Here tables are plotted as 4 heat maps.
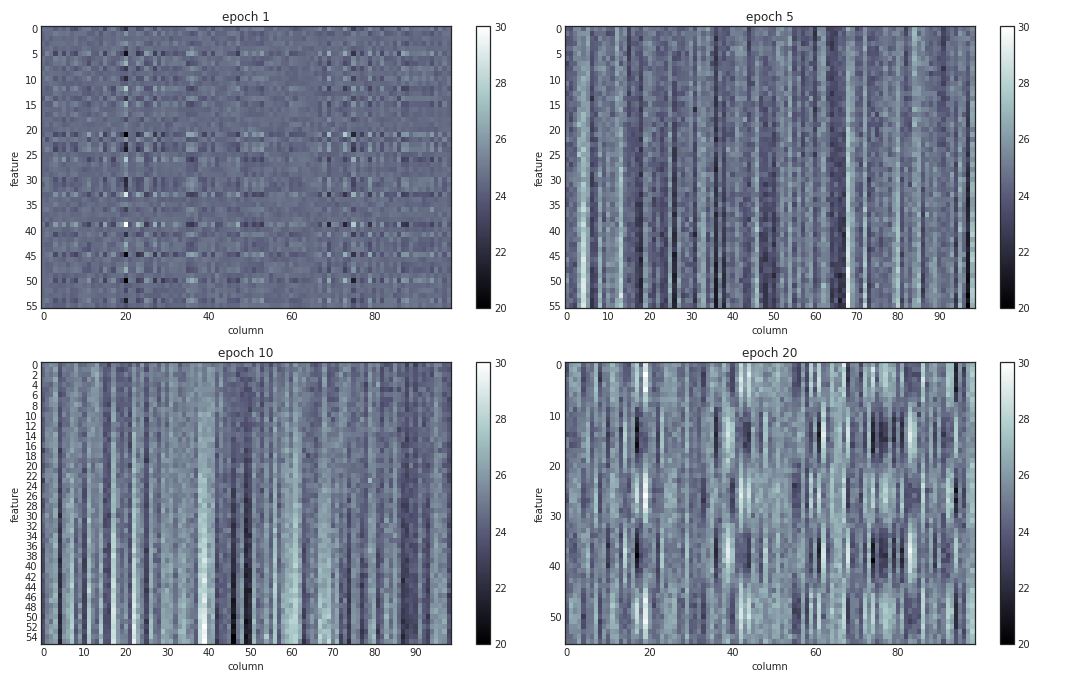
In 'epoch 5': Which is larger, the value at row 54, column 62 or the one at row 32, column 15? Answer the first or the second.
the first
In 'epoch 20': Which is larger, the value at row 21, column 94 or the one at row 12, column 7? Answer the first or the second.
the second
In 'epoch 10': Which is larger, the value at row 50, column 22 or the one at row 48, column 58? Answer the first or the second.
the first
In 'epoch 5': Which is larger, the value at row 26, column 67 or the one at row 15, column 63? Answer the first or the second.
the second
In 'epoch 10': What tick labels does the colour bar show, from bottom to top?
20, 22, 24, 26, 28, 30
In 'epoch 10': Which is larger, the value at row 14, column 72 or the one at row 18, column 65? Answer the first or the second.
the first
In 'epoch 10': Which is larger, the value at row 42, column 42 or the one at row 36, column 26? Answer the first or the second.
the second
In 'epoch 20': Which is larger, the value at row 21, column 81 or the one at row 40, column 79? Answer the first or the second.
the first
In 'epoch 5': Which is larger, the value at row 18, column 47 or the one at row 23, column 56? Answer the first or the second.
the second
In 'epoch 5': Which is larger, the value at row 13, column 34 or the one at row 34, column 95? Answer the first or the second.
the second
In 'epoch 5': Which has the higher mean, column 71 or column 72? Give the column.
72
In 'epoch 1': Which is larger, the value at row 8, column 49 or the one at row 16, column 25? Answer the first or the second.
the first
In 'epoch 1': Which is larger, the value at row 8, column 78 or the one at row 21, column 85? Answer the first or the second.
the second
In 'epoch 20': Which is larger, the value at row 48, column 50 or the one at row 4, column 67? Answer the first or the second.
the second
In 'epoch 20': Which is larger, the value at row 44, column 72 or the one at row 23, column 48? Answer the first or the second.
the second
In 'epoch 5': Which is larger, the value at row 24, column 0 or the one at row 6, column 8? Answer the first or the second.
the second
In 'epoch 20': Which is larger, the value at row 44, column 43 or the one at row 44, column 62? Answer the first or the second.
the second
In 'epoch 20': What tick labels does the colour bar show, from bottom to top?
20, 22, 24, 26, 28, 30
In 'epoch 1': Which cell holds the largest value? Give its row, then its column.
39, 20
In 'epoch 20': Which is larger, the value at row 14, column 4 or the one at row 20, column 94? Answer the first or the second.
the first
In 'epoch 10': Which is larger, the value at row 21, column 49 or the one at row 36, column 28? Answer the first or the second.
the second
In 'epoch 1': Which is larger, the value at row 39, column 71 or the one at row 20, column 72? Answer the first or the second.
the first
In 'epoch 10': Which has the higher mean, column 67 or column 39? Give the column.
39
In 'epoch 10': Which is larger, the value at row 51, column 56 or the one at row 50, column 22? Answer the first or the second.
the second
